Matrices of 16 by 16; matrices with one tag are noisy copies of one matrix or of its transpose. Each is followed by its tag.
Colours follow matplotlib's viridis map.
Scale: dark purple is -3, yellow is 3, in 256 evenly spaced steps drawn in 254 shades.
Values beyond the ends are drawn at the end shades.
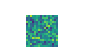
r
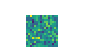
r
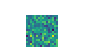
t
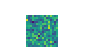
r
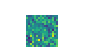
t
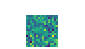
t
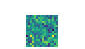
t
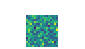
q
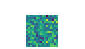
t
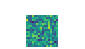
r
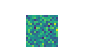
q
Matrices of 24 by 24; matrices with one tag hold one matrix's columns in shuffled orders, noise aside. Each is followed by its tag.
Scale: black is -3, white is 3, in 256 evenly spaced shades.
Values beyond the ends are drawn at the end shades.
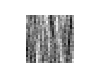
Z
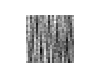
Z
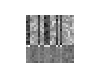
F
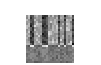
F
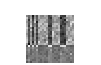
F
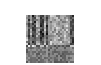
F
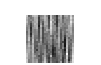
Z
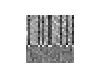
F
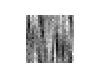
Z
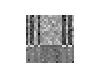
F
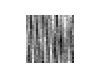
Z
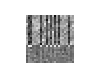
F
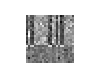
F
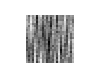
Z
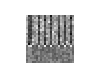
F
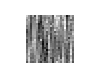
Z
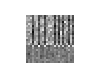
F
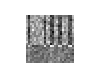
F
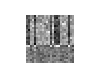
F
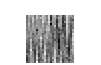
Z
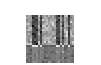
F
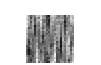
Z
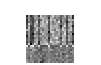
F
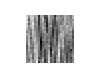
Z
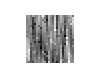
Z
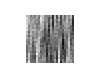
Z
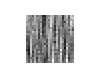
Z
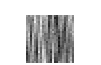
Z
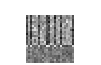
F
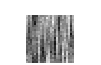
Z
